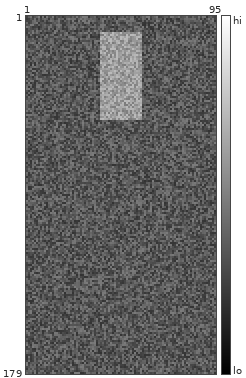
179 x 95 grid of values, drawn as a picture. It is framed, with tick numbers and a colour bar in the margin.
In the top middle lies a patch that is higher than the rest. The top middle is the ninth with the highest average. There are no regular stripes.
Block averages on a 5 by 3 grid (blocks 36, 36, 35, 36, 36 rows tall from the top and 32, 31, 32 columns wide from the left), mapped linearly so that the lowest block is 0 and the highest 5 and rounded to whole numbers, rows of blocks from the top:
0 5 0 | 0 3 0 | 0 0 0 | 0 0 0 | 0 0 0
